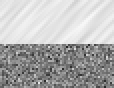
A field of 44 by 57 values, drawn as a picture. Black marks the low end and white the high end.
The table splits into 2 rows of 1 panel. Panel 1,1: very high, slanting up to the right, faint in contrast. Panel 2,1: middling, fine-grained, strong in contrast.
